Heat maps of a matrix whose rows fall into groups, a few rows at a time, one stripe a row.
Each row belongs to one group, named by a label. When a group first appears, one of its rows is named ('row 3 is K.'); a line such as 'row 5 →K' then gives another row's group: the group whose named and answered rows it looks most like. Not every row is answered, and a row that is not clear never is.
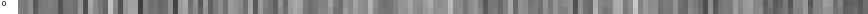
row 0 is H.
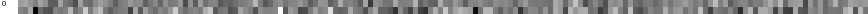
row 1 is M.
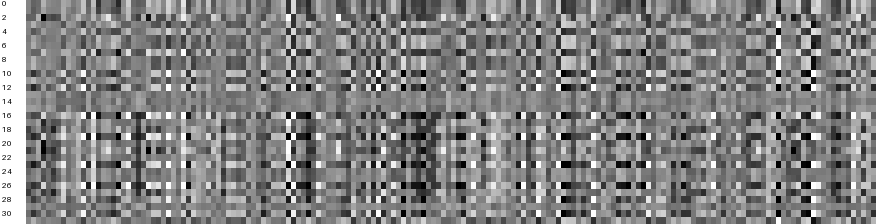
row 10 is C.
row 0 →C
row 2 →M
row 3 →H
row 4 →C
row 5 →H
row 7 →C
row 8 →H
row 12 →C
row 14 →H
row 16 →C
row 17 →M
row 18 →M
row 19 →C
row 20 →M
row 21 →M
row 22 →M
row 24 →M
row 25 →M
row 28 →C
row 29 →H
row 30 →C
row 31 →H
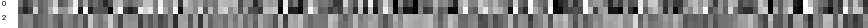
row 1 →C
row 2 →H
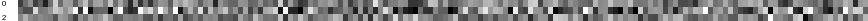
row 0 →M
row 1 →C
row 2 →H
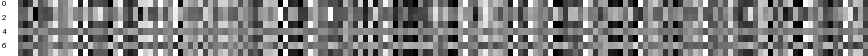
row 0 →C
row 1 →M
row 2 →M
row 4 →H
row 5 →C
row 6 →H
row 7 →C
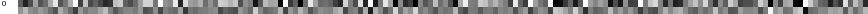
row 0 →C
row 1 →H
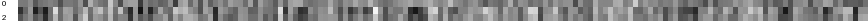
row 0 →H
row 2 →M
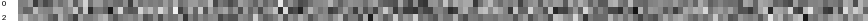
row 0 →M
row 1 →C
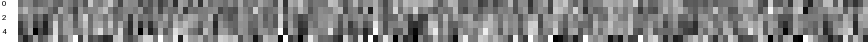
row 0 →H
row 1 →H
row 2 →M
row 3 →M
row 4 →M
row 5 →C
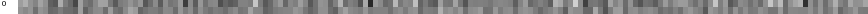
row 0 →H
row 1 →H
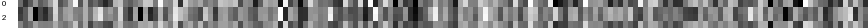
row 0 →C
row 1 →M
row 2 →M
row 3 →C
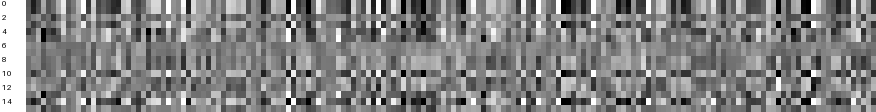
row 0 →C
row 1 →C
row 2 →M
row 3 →C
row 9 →H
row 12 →H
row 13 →M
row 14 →C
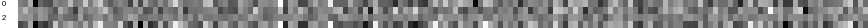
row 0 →M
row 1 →H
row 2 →H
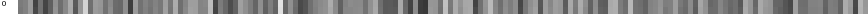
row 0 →M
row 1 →M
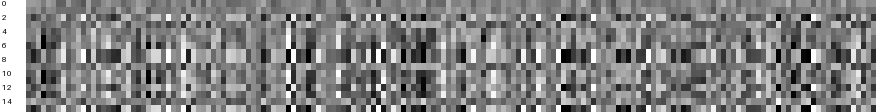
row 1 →H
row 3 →H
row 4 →M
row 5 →M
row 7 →C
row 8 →C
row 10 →M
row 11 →M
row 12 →C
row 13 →M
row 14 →H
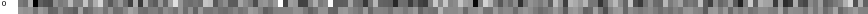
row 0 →M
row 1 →H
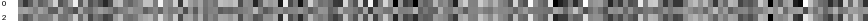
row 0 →C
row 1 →H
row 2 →C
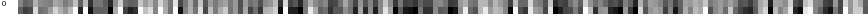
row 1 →C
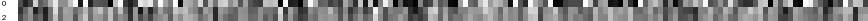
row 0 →C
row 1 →M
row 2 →M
